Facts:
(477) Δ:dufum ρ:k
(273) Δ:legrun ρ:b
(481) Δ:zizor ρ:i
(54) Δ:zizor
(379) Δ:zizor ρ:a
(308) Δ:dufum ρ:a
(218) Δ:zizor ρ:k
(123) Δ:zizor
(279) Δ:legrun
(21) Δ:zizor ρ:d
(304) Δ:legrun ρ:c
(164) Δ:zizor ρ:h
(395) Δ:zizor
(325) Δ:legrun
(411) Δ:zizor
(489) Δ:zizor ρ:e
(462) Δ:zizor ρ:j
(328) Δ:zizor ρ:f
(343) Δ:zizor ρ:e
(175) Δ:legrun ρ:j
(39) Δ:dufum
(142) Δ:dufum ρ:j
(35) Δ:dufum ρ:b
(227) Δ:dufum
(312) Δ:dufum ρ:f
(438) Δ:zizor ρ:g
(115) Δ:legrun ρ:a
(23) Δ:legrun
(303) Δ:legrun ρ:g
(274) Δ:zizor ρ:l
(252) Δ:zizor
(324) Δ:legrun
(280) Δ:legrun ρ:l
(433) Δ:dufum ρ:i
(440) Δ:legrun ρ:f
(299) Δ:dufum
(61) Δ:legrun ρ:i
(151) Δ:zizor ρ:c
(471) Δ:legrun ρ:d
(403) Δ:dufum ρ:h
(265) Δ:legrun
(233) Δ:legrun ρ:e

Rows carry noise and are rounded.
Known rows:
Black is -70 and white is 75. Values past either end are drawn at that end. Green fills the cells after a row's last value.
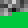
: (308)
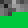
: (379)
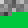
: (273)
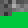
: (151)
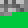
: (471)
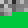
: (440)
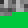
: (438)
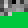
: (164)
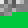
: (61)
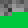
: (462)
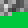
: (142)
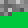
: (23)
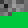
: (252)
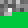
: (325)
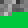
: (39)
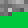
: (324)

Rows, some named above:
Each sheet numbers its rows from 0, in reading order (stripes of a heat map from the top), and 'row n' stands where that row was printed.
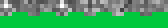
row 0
(403)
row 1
(328)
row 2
(403)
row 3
(471)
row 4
(433)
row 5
(115)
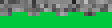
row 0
(328)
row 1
(21)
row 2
(477)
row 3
(304)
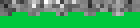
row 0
(379)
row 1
(303)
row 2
(175)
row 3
(21)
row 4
(312)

